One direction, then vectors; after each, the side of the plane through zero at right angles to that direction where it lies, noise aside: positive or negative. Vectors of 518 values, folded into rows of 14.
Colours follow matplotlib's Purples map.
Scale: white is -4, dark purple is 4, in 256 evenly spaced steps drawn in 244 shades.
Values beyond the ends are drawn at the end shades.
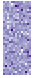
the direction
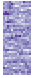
negative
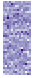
negative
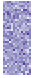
negative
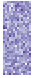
positive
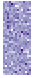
negative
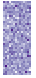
positive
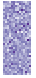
positive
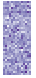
positive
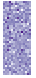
negative
